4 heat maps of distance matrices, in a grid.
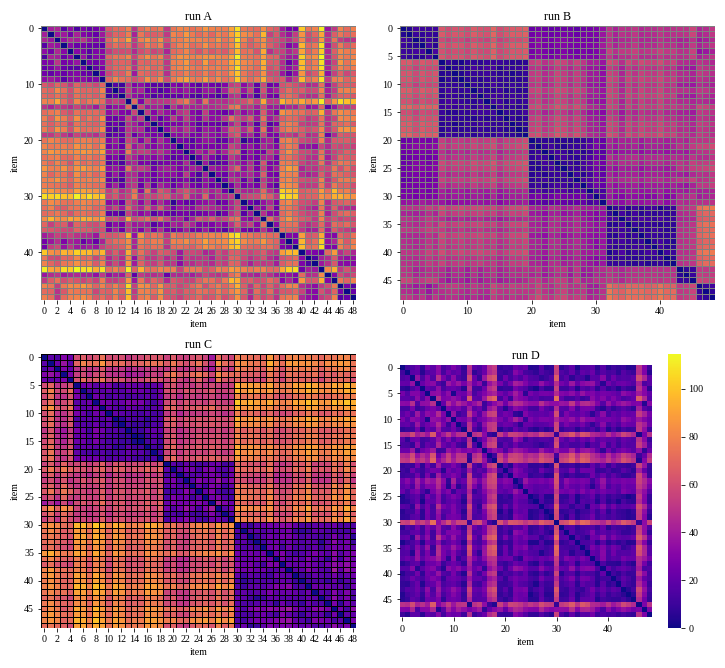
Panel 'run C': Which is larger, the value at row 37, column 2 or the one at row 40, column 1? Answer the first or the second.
the second
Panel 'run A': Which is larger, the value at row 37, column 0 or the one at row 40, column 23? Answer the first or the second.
the second
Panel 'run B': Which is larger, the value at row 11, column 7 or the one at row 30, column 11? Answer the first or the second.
the second
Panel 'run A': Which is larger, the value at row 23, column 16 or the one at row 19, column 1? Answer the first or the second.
the second
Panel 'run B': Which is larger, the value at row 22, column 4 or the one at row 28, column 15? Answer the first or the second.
the second
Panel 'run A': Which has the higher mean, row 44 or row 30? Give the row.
30
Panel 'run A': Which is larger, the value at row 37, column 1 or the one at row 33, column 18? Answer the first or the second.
the first
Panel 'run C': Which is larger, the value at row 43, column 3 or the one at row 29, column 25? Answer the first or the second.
the first
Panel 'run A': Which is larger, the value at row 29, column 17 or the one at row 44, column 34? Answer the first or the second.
the second
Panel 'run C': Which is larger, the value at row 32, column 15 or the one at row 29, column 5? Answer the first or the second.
the first
